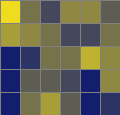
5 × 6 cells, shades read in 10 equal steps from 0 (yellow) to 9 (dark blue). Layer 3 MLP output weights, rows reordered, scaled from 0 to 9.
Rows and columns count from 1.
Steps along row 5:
down down up up down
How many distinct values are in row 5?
5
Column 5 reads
4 7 2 9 9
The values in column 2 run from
4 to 8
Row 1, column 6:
6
